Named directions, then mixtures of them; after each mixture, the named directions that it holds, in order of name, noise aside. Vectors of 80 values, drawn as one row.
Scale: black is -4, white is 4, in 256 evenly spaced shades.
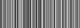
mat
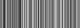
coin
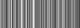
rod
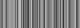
coin, mat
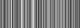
coin, mat, rod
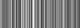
coin, mat, rod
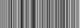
coin, mat, rod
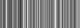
coin, rod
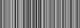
mat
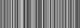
mat, rod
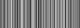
coin, mat, rod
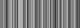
coin, mat, rod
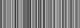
mat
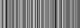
coin, mat, rod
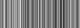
coin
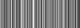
coin, rod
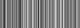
coin
